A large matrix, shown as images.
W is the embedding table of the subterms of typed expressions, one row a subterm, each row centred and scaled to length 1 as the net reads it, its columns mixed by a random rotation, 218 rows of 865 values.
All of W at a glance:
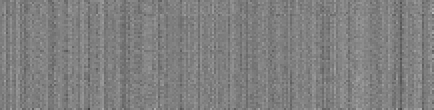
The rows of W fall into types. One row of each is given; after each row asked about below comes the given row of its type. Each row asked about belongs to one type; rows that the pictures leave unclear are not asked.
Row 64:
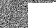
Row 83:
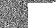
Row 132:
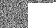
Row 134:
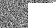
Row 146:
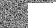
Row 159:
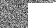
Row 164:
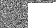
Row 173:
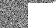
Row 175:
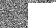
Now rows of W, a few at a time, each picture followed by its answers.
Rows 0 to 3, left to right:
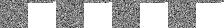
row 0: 173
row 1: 159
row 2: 132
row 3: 132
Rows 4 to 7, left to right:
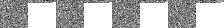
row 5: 164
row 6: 173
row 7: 134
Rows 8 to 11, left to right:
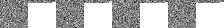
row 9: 173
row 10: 83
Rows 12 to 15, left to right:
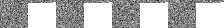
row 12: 164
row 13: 83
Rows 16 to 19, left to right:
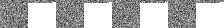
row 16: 83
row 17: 134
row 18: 64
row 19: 134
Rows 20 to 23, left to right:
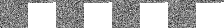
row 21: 83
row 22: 146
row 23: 64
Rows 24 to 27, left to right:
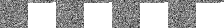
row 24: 175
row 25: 164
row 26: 83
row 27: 64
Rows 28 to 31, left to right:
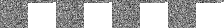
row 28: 164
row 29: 164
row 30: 159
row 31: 134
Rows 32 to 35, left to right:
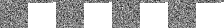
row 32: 134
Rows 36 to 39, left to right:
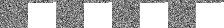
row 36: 175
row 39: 146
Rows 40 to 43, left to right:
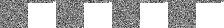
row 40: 173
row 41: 64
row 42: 175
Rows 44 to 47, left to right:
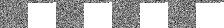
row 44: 132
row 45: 146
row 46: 164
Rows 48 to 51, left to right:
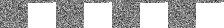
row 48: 146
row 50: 64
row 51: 175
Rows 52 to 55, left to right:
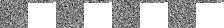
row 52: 134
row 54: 159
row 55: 134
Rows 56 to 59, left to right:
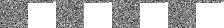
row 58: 164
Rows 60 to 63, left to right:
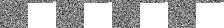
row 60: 146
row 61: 132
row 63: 175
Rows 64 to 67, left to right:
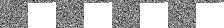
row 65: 175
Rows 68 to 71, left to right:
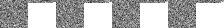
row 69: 134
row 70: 173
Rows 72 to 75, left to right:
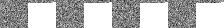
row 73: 132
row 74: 159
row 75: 134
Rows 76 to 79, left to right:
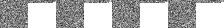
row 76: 164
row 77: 175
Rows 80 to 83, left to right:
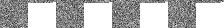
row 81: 159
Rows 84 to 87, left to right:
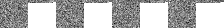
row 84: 146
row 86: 64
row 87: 164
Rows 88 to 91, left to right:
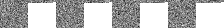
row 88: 164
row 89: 134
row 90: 132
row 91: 175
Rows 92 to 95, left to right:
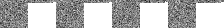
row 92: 146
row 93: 146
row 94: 64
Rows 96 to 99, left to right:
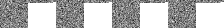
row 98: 132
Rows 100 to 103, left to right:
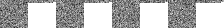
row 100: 159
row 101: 159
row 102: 132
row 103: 173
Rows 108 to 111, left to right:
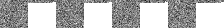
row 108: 64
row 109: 175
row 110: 64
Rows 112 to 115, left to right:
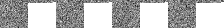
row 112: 83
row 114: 64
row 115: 159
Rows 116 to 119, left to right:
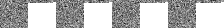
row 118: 146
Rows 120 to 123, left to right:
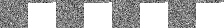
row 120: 134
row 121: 159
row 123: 175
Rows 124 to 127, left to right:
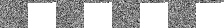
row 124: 83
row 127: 164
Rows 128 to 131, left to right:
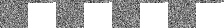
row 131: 132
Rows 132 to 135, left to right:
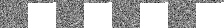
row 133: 175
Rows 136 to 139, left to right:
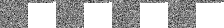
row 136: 173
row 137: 64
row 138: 64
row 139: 64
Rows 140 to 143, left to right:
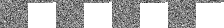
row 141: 173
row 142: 134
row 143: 175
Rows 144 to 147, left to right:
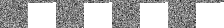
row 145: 132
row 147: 83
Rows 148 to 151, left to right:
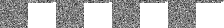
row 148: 175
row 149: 132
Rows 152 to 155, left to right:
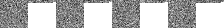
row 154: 175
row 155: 164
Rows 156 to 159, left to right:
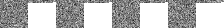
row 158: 132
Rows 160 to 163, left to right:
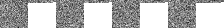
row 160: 83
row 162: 175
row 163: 164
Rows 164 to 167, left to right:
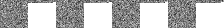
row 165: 83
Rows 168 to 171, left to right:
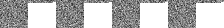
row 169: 175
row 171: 134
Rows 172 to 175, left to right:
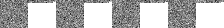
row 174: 64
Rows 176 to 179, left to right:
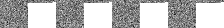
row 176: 83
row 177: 146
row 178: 146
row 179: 132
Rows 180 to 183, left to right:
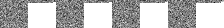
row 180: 132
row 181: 175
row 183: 173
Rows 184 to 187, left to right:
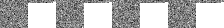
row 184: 173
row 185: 146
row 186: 164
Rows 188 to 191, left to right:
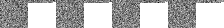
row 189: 132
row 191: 175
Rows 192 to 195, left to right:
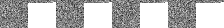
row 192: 83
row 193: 159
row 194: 146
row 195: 83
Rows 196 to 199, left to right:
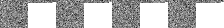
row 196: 164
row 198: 159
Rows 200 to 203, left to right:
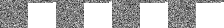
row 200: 175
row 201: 173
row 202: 159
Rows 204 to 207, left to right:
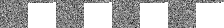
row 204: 132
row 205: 159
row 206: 164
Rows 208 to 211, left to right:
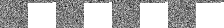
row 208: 83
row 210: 173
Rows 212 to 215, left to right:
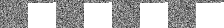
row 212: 132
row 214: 159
